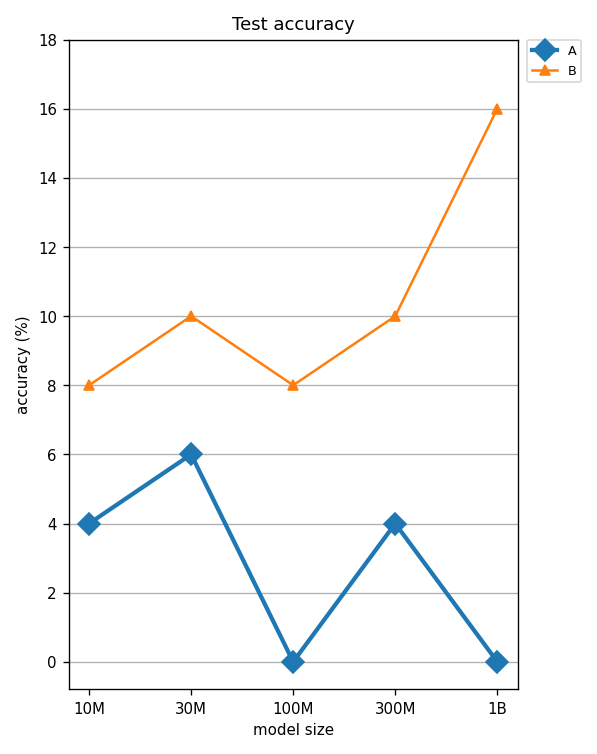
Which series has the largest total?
B
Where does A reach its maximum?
30M
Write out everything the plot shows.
Title: Test accuracy
x-axis: model size, ticks 10M 30M 100M 300M 1B
y-axis: accuracy (%), ticks 0 2 4 6 8 10 12 14 16 18
Legend: A, B
Values:
A: 4 6 0 4 0
B: 8 10 8 10 16
